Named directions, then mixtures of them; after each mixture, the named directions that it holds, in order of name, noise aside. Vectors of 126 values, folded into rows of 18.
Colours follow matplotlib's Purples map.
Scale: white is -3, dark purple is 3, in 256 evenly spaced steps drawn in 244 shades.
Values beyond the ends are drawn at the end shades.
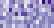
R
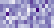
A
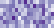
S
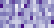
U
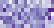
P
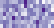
R, S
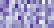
A, R, S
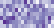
P, S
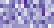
S, U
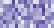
S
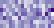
P, R, S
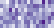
R, S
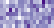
A, R, S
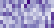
P, R, U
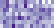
P, R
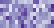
A, S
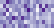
A, P, R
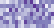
A, S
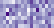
A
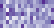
A, R, U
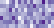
R, S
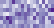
A, P, R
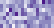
A, R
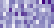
R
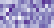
A, R, S
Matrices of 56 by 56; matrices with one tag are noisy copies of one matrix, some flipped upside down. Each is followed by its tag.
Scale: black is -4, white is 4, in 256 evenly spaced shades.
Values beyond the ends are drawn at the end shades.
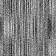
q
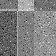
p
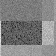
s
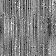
q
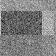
s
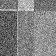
p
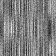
q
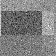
s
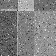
p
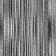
q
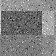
s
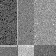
p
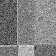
p
